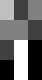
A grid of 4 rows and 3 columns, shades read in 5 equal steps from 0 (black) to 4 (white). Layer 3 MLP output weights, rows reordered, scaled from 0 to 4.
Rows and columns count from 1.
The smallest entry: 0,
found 3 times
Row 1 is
3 1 2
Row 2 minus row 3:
1 -2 1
